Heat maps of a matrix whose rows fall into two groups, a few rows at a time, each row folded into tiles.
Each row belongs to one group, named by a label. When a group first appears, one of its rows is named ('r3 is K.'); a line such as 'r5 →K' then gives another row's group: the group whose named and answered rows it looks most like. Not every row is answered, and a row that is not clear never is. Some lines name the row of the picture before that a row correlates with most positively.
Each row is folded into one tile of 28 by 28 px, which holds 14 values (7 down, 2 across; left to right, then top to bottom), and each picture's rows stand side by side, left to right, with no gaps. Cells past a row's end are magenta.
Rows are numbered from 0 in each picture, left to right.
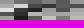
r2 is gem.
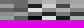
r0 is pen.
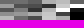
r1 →gem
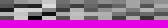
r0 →gem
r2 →gem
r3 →gem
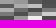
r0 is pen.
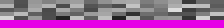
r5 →pen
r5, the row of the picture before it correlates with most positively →0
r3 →gem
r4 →pen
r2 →pen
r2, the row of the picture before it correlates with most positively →0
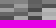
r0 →pen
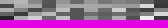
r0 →pen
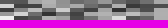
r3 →gem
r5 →gem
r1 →pen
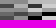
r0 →pen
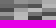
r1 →pen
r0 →gem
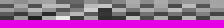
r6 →pen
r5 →pen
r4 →pen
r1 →pen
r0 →pen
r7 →pen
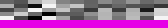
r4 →gem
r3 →gem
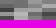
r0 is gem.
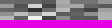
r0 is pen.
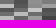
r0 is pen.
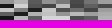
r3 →gem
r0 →pen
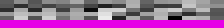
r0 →gem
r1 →gem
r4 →pen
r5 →gem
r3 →gem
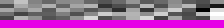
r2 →pen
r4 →gem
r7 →gem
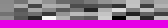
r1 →pen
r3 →gem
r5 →pen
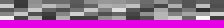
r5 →gem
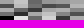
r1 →gem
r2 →pen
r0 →pen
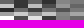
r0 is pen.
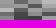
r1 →pen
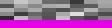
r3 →pen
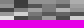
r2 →pen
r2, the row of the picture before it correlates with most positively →0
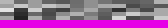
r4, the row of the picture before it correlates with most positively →0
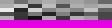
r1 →pen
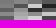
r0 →gem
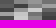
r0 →gem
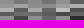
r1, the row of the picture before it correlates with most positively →1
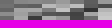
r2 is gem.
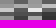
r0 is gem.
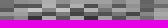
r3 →pen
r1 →pen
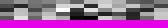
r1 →gem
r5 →gem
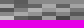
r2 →pen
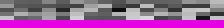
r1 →gem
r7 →pen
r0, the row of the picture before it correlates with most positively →0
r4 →gem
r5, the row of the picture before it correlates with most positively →0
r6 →gem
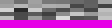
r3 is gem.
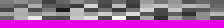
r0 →gem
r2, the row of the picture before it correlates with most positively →3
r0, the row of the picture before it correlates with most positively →3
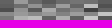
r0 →gem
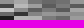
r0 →pen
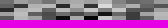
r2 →pen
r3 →pen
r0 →gem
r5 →gem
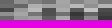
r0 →gem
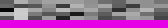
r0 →gem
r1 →pen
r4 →gem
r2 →pen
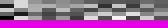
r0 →pen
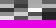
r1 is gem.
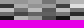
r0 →pen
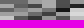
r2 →gem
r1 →pen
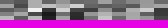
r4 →gem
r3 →gem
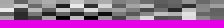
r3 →pen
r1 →pen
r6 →gem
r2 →pen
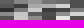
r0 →gem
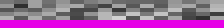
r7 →pen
